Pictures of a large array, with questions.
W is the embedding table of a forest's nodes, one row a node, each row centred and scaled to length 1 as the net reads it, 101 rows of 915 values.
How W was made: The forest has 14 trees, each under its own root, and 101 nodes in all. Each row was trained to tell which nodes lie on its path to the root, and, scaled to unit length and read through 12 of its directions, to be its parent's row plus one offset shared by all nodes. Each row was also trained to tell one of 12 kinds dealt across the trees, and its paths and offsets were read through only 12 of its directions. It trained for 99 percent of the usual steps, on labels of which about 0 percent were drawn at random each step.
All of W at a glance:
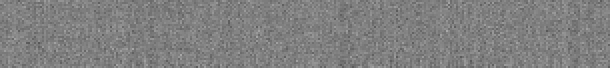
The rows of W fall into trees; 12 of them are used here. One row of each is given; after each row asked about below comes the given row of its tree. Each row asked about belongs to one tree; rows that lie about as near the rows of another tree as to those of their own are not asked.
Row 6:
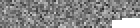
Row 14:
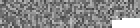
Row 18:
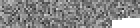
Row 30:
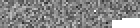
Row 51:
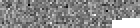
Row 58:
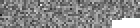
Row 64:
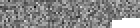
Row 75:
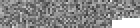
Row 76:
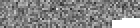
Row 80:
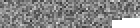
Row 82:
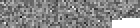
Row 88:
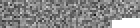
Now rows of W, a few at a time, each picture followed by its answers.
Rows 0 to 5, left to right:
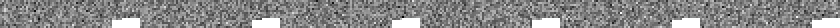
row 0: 82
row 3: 18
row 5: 64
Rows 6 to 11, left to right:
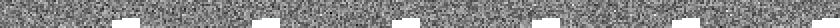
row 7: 76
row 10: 82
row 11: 64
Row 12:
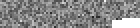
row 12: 51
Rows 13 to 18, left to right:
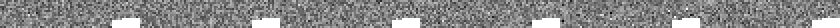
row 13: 64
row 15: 76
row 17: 51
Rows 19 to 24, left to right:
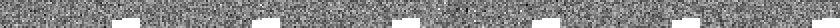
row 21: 18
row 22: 51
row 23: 14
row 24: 18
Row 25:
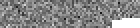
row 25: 76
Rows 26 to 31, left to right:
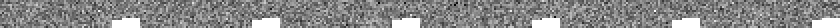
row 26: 80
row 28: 18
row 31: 76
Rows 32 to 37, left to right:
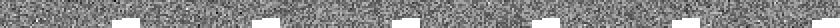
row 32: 82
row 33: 82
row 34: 58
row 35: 6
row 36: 30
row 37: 76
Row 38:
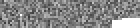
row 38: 64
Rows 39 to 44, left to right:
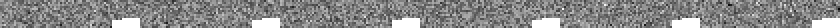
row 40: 58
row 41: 18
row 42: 58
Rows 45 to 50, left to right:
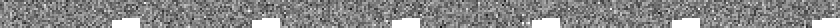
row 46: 76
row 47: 82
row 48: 82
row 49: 64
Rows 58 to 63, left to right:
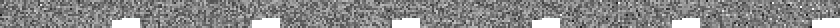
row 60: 18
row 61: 76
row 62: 82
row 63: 18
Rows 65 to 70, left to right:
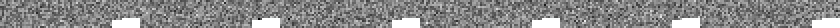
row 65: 64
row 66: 51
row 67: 14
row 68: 64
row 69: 64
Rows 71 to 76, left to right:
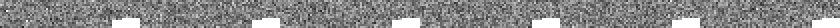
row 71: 18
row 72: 51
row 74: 18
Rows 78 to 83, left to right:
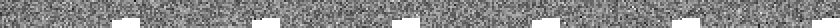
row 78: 58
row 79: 64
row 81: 58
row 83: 82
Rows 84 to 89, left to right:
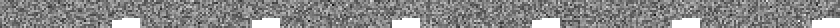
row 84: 76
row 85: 14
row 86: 75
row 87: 80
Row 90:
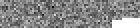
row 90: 75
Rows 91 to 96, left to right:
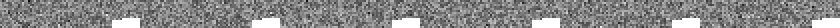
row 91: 51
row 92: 6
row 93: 82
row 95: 51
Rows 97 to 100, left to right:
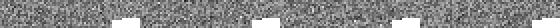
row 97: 14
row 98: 51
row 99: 51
